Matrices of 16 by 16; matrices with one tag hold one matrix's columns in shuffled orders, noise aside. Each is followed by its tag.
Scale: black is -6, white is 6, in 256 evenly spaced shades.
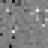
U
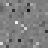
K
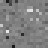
U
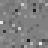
K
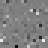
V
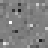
K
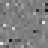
K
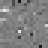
U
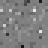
U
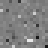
V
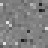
K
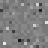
K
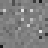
U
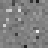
U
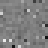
V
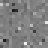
K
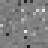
U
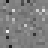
U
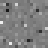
K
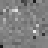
U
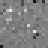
U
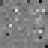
U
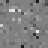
U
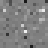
U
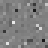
K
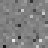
V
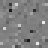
K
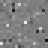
K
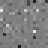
U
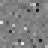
K
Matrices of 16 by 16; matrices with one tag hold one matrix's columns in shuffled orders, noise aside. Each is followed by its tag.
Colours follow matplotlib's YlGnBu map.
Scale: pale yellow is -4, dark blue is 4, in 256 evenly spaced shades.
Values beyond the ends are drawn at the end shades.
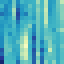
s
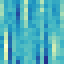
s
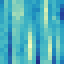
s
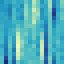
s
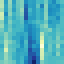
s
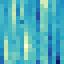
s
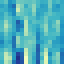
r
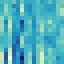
r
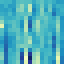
r
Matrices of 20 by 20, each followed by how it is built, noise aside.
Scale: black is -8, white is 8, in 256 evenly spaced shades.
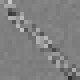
banded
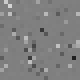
sparse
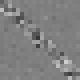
banded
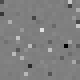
sparse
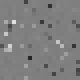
sparse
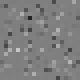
sparse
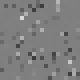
sparse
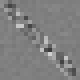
banded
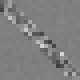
banded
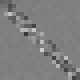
banded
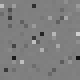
sparse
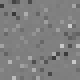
sparse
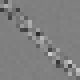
banded
